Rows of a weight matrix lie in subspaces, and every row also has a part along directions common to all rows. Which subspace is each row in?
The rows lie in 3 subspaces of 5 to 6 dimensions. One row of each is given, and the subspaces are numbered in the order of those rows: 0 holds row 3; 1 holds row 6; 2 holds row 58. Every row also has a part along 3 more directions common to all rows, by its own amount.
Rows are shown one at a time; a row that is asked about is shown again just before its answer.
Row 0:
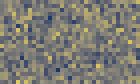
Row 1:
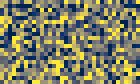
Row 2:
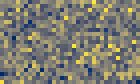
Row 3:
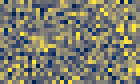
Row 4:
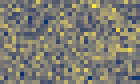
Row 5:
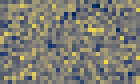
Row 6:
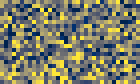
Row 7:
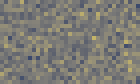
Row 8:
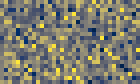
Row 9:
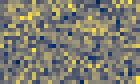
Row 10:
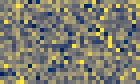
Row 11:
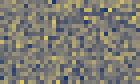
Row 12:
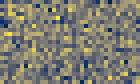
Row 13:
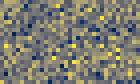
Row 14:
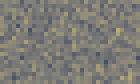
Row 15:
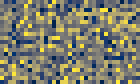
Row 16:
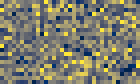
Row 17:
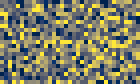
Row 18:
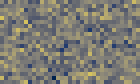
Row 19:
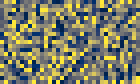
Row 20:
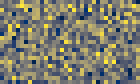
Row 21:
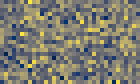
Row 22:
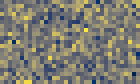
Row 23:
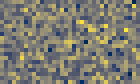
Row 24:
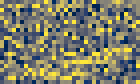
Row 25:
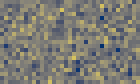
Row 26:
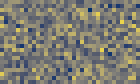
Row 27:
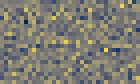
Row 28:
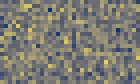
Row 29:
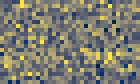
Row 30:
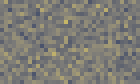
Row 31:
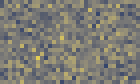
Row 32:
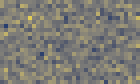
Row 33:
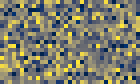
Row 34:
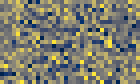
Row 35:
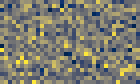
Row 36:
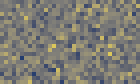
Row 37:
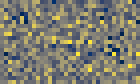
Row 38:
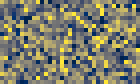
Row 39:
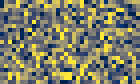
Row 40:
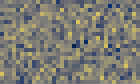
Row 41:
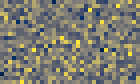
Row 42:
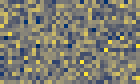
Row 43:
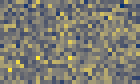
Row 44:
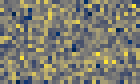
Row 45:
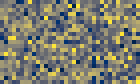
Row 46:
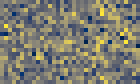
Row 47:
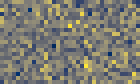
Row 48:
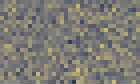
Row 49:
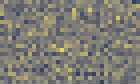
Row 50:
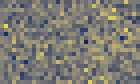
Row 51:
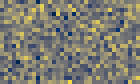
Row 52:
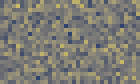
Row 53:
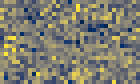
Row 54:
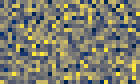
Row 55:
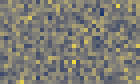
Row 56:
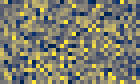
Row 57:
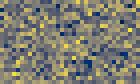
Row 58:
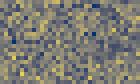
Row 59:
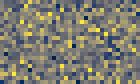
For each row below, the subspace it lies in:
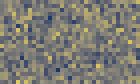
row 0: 1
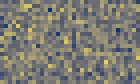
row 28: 1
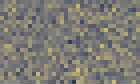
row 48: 0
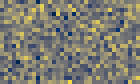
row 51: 2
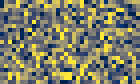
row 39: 2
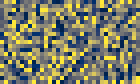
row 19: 0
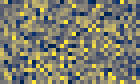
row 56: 0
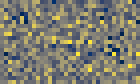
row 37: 2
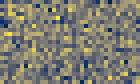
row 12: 1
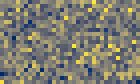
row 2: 0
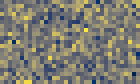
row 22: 1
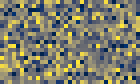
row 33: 2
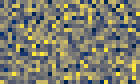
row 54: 2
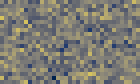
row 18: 0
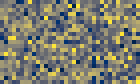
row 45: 0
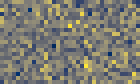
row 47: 1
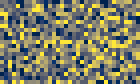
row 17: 2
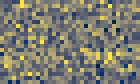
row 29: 1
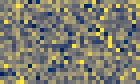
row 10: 0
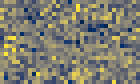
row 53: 0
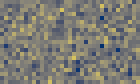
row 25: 0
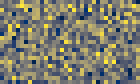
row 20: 1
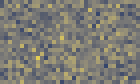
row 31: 2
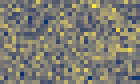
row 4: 2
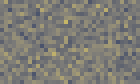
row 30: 0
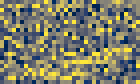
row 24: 1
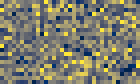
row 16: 1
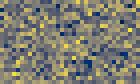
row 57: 1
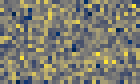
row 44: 1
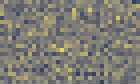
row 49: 0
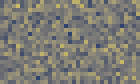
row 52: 2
